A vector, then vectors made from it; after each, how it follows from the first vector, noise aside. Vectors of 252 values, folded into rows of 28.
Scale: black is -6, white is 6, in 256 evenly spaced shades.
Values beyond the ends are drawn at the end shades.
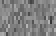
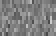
sign-scrambled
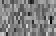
scaled up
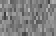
reversed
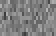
reversed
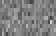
sign-scrambled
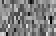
scaled up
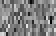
scaled up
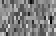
scaled up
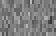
sign-scrambled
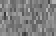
reversed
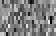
scaled up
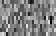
scaled up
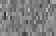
reversed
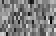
scaled up
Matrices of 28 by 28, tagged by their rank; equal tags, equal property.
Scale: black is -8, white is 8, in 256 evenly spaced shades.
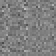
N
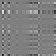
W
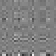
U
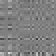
U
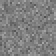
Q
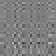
U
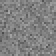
Q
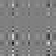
W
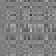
U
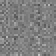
N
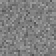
Q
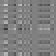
W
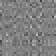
N
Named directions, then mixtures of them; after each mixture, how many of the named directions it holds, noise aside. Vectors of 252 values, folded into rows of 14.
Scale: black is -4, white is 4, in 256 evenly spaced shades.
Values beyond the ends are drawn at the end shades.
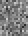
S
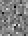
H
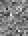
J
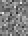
three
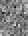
three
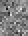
two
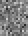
one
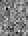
three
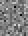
three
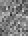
three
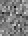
three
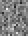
two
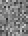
one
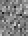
three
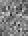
three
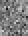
two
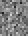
three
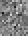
two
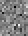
two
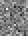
two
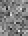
two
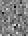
one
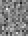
two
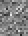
one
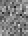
three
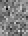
two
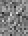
two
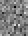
two
